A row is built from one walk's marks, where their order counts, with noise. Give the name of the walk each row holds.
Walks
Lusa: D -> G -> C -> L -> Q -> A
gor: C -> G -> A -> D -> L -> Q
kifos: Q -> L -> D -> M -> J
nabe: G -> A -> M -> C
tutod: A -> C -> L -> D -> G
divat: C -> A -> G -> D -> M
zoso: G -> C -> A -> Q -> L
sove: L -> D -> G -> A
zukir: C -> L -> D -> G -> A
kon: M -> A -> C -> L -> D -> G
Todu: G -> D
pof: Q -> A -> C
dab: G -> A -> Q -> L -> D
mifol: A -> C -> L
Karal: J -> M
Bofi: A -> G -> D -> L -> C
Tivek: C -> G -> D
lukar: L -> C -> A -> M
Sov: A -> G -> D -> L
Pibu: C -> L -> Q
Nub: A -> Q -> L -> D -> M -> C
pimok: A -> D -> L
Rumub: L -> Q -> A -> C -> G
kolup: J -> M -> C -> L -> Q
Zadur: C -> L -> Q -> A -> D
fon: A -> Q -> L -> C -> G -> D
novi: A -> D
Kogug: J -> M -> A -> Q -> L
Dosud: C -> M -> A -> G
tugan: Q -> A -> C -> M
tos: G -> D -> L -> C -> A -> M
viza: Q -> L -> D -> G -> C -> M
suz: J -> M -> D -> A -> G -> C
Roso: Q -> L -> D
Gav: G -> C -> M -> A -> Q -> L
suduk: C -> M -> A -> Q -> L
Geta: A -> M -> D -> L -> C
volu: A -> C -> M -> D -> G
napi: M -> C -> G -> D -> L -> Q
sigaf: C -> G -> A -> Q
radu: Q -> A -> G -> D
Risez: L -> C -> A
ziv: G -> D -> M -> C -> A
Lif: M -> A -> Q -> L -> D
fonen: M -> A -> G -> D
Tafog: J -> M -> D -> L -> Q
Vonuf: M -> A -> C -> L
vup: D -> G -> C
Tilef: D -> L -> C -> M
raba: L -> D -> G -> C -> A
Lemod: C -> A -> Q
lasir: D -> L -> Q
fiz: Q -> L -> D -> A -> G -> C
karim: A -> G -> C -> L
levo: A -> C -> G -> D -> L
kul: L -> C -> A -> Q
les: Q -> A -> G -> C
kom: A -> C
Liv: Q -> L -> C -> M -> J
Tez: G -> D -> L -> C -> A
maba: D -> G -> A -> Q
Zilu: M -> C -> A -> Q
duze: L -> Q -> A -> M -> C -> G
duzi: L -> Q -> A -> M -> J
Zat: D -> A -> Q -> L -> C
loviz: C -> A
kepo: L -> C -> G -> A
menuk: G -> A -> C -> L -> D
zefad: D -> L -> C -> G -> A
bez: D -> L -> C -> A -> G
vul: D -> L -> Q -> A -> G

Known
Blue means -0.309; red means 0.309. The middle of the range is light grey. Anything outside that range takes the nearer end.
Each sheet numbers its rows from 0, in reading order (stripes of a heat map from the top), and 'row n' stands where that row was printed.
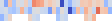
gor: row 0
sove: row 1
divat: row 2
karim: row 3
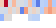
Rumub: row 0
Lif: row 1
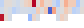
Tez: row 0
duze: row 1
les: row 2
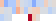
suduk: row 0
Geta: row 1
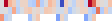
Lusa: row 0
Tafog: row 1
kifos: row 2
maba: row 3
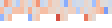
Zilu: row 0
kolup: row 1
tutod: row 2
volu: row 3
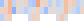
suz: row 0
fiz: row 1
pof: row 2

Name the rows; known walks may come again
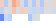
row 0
radu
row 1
Lemod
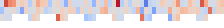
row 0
raba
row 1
les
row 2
tutod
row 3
fonen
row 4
vul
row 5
zukir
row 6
kolup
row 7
lasir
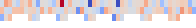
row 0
Zilu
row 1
fon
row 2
Rumub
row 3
viza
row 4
Liv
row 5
Gav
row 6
levo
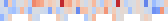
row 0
gor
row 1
sove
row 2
Risez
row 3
napi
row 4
Zat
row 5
tos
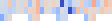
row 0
sigaf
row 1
suz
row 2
divat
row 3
Tafog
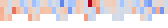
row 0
mifol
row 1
pimok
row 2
Karal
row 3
zefad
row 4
menuk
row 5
Dosud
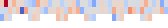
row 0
duze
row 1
fiz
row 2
Sov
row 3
Todu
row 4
Kogug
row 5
zoso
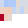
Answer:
Nub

